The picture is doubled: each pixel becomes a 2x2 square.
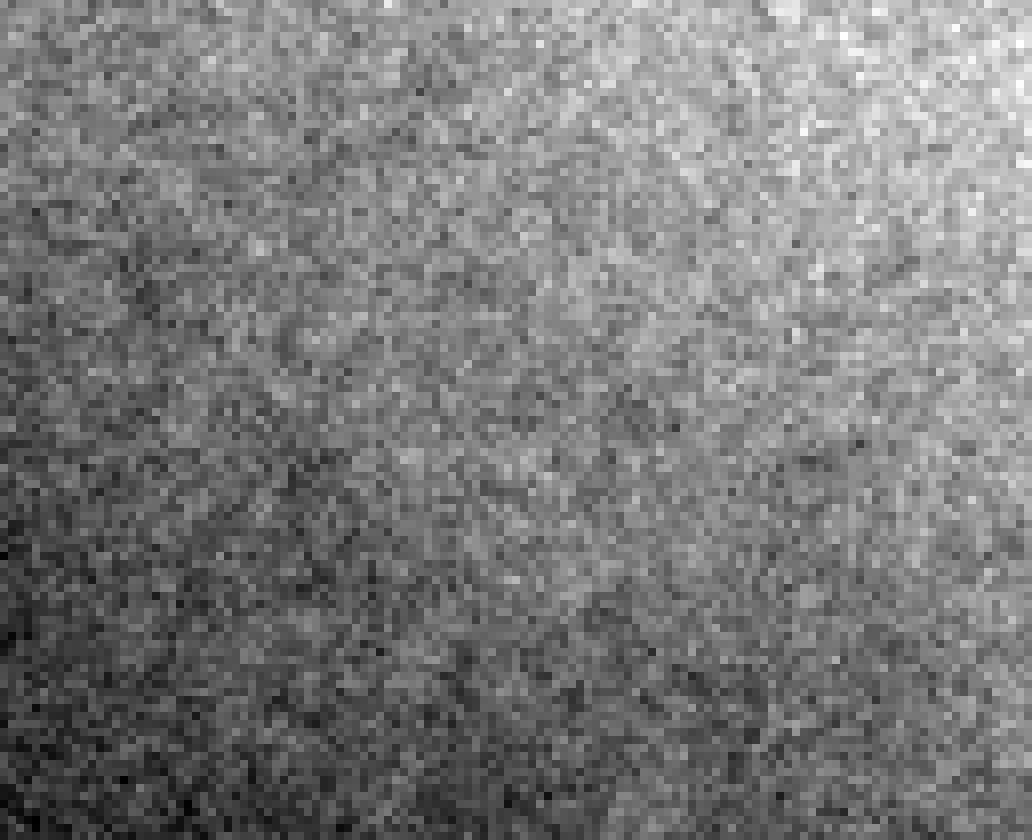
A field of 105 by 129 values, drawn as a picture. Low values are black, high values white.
Ninth with the lowest average: bottom left. Ninth with the highest average: top right. Slope: up to the top right. Odd rows or columns: none.
